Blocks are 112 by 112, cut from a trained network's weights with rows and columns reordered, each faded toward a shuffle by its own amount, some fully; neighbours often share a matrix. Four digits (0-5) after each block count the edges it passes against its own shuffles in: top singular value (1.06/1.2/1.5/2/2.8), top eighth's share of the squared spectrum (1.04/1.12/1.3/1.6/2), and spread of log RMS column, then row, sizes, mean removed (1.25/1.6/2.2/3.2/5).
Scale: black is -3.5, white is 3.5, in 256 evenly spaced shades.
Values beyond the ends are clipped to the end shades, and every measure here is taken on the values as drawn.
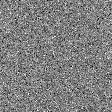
0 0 0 0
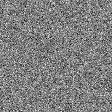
2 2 0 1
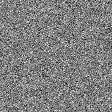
0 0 0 0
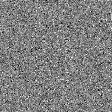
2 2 1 1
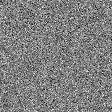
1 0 0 0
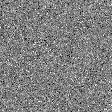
0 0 0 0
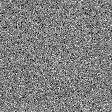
0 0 0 0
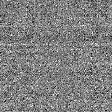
3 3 2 1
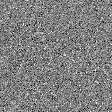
1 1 1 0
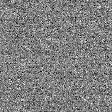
2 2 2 0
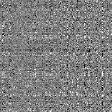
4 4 4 2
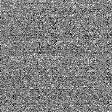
3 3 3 1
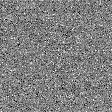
1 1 0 0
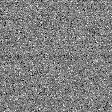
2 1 1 0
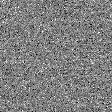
1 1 1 0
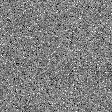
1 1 0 0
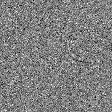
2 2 0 1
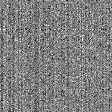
4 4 1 3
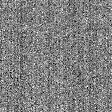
3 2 0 1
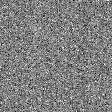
1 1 0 0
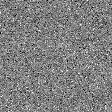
1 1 0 0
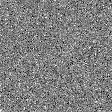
1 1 0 0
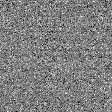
2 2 1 0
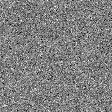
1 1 0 0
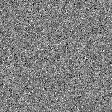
1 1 0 0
